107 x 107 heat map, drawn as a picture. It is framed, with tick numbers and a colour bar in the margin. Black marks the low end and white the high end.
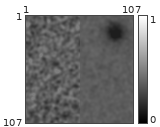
Dips: one, in the top right. Mirror symmetry: none. Seam: vertical, 50% of the way across, the right part calmer. Histogram: skewed, a long tail of low values. Ninth with the lowest average: top right. Stripes: none. Grain: blotchy. Odd rows or columns: none.
